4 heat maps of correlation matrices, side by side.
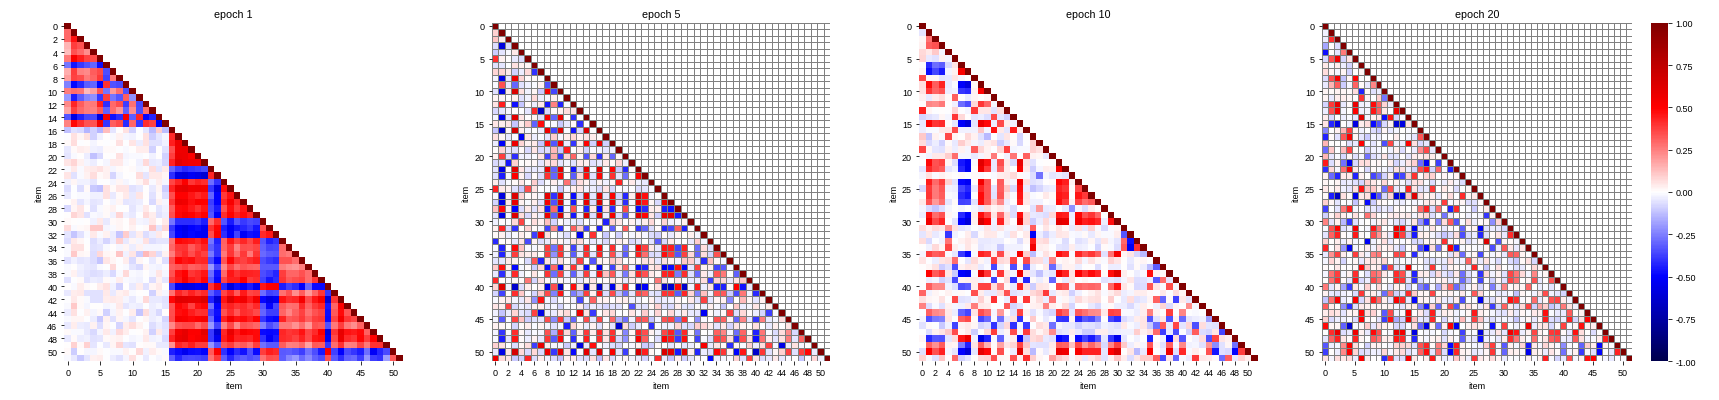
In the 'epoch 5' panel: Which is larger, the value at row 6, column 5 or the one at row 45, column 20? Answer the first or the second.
the first
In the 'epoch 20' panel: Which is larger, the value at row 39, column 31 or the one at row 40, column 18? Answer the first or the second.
the first
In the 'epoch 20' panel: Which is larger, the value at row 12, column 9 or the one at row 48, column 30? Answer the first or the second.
the first
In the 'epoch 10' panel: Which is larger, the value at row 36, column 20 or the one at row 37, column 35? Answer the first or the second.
the first
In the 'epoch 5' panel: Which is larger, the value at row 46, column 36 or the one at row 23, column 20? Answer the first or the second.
the first
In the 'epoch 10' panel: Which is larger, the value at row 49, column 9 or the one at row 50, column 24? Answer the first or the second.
the second
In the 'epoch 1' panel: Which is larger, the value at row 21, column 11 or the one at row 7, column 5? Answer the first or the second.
the second
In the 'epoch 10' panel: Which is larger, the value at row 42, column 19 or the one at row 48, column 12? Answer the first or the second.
the first
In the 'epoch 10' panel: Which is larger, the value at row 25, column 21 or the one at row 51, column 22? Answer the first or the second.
the first
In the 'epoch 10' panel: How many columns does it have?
52
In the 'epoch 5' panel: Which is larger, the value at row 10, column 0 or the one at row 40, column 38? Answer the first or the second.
the first
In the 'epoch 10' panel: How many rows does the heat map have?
52
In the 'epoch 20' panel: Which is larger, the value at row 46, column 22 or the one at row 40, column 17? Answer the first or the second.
the second
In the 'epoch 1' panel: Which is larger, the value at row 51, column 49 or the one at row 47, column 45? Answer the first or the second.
the second
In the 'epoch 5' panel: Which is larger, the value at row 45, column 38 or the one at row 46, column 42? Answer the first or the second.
the first
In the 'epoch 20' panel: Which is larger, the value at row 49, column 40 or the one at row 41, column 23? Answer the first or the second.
the second
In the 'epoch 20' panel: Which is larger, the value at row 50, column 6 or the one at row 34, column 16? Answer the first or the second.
the first
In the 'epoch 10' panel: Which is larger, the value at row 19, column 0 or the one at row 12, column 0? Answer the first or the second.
the first
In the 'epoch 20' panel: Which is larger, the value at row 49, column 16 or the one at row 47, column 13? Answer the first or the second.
the second
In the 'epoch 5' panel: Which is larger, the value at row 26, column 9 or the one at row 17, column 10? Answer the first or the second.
the second
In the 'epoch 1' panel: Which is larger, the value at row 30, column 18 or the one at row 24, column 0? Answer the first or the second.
the second
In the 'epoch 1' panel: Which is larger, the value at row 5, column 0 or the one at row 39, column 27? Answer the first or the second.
the second
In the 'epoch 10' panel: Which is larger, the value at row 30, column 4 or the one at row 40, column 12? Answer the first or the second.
the second
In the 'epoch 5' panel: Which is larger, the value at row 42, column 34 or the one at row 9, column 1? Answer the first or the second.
the second
